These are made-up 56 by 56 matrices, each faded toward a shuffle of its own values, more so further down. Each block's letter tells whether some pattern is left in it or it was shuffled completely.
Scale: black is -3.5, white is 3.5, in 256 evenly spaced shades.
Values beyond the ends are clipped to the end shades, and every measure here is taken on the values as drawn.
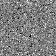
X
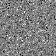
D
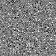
D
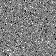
X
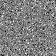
X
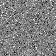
X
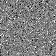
X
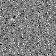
D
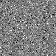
D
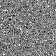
D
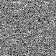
D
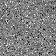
D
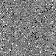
D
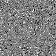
D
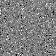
D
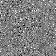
D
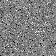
X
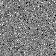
X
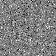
X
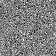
X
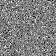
X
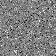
X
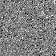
D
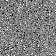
X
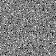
D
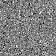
X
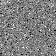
X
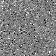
D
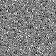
D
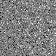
D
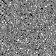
D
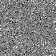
X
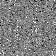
D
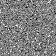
X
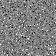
X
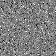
X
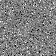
X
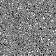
D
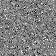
X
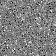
X
